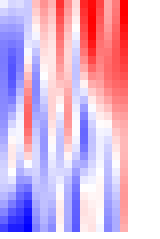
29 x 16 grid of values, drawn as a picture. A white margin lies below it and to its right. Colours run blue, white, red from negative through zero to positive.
The bottom left is the ninth with the lowest average. The grain runs up and down. The field climbs toward the top right. The halves do not mirror each other. The ninth with the highest average is the top right.
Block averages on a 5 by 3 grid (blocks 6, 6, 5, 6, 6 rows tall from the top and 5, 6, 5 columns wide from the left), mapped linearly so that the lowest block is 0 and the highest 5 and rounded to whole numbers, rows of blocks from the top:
1 4 5 | 1 3 4 | 2 2 3 | 2 1 2 | 0 1 2
